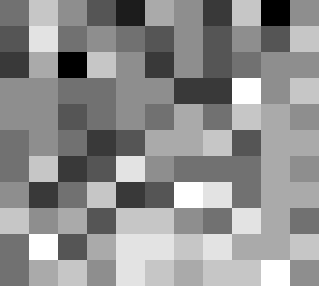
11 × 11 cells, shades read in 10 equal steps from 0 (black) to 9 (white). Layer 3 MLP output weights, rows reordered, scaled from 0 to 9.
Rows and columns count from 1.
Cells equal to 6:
18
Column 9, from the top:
7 5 4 9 7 3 4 4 8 6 7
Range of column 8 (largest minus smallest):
6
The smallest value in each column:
2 2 0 2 1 2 2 2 3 0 4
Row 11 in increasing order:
4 5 5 6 6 7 7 7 7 8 9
